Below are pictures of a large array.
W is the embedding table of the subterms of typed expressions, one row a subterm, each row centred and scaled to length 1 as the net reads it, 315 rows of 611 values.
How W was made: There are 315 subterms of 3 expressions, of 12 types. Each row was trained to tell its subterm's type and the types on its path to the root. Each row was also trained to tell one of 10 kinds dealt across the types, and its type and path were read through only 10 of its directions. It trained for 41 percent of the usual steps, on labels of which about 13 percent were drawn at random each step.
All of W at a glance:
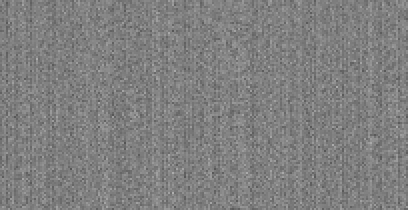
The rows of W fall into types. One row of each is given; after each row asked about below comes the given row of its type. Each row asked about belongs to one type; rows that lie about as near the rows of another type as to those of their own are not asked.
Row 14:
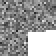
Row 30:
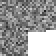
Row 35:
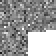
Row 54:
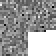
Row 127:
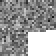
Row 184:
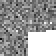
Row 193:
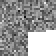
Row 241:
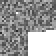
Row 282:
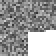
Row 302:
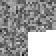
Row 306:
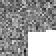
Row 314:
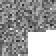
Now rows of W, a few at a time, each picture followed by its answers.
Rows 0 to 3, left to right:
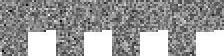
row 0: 54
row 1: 30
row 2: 314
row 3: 30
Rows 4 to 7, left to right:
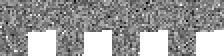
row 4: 35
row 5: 184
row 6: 35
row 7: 35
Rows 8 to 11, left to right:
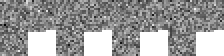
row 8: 14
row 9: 14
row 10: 306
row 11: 127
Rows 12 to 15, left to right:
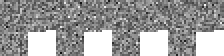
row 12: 306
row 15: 127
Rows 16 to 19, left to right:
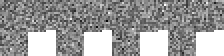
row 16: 306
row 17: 35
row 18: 314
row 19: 193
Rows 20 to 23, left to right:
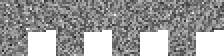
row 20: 54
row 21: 314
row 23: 241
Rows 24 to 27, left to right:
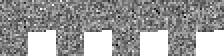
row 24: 314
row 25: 54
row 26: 127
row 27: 306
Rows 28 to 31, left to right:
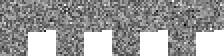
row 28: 35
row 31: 314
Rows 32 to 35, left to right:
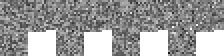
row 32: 184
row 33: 314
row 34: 302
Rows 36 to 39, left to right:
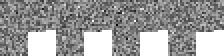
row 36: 127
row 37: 14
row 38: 282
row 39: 282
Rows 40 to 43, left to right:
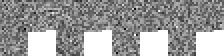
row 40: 54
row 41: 30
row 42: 282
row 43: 241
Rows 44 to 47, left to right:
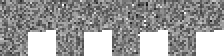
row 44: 30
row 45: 241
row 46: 35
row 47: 241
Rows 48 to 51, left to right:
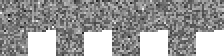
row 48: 314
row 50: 14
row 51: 302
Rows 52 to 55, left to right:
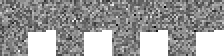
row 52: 314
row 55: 306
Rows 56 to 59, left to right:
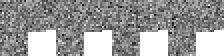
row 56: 14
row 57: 54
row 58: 193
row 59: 314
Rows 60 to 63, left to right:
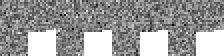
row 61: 54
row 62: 282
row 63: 14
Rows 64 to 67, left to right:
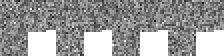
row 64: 54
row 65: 282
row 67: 30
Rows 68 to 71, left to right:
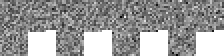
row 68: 306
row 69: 30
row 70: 54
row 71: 54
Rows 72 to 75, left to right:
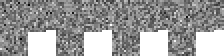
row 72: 184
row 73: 302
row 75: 302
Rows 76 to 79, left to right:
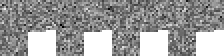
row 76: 14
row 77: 282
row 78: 306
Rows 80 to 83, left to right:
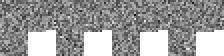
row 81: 35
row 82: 193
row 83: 30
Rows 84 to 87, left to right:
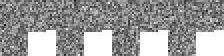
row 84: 54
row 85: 282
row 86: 302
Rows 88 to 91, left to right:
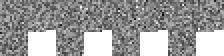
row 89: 54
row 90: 54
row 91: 193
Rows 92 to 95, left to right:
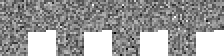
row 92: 306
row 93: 127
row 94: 282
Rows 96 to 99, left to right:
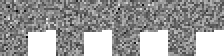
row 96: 35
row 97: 282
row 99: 30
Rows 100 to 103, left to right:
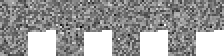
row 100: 302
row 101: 184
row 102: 241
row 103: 30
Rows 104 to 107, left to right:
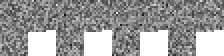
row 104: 241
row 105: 282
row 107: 30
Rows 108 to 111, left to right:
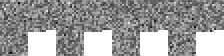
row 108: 314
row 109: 302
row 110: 306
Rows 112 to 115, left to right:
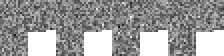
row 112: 193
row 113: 30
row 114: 184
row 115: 241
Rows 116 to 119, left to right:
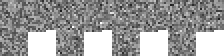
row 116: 302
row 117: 184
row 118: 184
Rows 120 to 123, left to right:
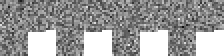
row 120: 282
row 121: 282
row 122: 35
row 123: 14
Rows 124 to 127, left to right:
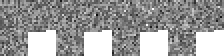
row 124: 314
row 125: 241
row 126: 314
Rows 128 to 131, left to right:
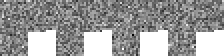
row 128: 14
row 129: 314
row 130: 306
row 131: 306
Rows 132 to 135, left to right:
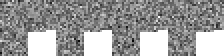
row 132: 193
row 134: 14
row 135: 127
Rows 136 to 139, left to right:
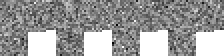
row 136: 241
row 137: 302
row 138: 282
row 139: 127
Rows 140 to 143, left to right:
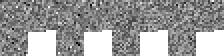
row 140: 54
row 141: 193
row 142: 314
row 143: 306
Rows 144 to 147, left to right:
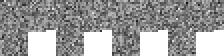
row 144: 241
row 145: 314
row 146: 302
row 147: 14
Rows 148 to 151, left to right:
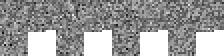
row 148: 127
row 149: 54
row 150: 314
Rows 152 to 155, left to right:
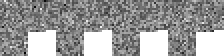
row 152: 54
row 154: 127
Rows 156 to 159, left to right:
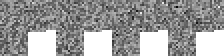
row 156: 302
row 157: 30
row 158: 314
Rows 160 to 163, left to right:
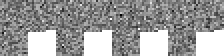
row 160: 282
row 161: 30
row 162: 314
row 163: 184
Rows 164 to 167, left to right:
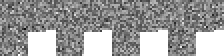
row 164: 14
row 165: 35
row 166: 314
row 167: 35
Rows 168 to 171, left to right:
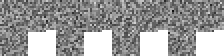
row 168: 30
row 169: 193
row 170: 302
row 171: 30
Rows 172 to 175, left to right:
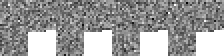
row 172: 302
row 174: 184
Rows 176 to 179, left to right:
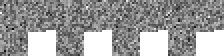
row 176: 184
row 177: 302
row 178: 30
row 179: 184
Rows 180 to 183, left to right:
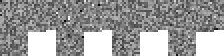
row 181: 35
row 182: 30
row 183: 282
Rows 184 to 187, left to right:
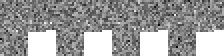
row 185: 127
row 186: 241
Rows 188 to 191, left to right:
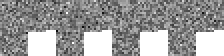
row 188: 127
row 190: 302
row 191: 282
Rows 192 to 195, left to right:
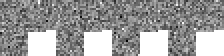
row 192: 314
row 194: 54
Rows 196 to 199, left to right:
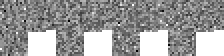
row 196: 184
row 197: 193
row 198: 193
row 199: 54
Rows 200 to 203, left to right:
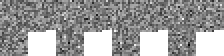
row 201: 35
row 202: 30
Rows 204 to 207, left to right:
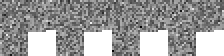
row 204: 241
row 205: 30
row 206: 30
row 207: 127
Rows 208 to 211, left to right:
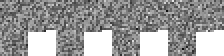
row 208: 241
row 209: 241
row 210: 282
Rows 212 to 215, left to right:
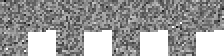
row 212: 306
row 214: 127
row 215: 127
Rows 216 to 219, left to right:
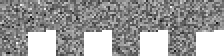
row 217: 306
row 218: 302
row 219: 14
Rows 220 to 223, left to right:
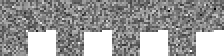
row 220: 314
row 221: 302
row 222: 306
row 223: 127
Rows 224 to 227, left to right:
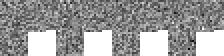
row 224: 302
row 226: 306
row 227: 241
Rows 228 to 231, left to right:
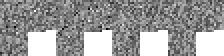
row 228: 14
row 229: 54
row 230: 241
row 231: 282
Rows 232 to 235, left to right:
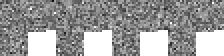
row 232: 314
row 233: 302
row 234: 127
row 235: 193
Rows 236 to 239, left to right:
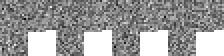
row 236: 127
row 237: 30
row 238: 35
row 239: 30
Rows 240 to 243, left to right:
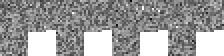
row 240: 306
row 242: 54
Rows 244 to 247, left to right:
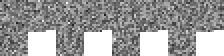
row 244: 30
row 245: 302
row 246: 193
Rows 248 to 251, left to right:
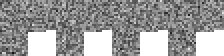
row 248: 193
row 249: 30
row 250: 302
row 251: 35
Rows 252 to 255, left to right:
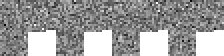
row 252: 54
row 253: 302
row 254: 314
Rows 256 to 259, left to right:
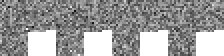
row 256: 14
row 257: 314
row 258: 54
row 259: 193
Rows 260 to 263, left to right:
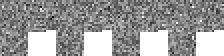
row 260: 54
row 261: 30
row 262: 241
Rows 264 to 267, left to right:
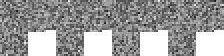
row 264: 241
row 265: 184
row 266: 306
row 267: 302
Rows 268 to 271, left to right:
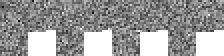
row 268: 193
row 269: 302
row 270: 127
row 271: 193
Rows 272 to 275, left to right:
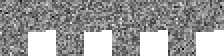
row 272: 127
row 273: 306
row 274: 184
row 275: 314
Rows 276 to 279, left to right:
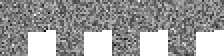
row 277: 30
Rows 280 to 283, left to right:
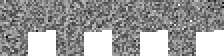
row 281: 302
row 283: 282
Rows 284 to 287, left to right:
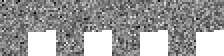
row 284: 54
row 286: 184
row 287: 282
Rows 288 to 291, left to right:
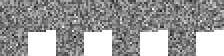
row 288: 314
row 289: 302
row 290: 30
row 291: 35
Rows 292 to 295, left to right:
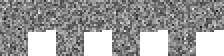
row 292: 14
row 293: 193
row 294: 30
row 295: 184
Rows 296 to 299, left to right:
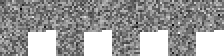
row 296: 241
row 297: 241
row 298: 282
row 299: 54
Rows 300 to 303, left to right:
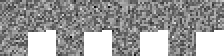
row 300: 306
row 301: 54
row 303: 241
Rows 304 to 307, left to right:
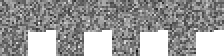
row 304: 302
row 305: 241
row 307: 14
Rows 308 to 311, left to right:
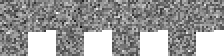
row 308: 184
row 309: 35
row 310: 302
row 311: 35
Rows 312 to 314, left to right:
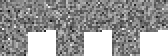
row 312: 35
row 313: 314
